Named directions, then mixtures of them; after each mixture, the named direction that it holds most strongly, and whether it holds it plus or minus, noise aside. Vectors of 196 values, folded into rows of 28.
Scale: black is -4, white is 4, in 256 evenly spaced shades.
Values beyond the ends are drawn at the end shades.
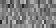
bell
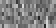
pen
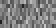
bell, plus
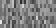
bell, minus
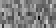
pen, plus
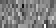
pen, minus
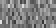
bell, minus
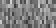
bell, minus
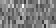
bell, minus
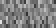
bell, minus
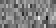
pen, minus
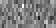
pen, plus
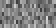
pen, plus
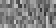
pen, plus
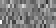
bell, minus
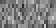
pen, minus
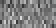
bell, plus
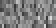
pen, minus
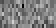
pen, minus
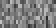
pen, minus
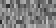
bell, plus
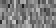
bell, plus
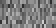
bell, plus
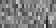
pen, minus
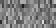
bell, plus
